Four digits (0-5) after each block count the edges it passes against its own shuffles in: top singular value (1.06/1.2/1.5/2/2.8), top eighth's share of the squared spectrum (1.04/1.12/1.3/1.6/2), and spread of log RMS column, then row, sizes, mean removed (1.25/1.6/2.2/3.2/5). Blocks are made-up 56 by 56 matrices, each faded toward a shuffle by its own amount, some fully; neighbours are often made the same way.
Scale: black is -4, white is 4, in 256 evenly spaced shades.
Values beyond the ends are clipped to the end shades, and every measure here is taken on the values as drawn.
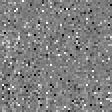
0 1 1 1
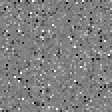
1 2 1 0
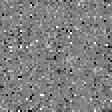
2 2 2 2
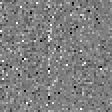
2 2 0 0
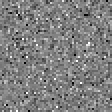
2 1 0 0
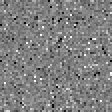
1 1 0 0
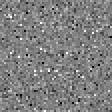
0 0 0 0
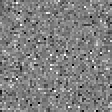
0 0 0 0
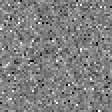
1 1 0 0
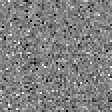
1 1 0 0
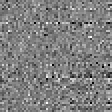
4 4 2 2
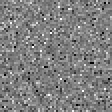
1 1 0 0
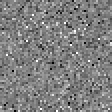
0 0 0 0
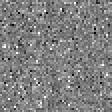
2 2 0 0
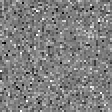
1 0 0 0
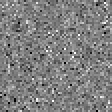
2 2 0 1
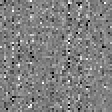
2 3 3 0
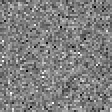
0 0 0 0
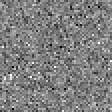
1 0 0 0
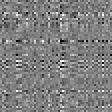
4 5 3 3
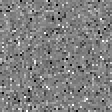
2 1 0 0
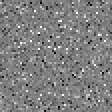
1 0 0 0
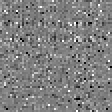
3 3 1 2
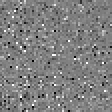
3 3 1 1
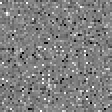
1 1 0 0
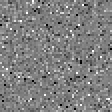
1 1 0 0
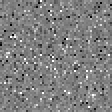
2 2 0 1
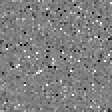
1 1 0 0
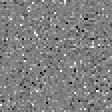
2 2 0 0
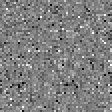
3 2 1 0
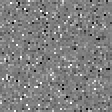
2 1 0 0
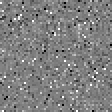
2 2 0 0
